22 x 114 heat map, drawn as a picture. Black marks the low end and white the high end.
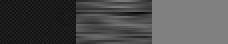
It is made of 1 by 3 panels. Panel 1,1: very low, checkered, faint in contrast. Panel 1,2: low, streaked across. Panel 1,3: middling, flat.
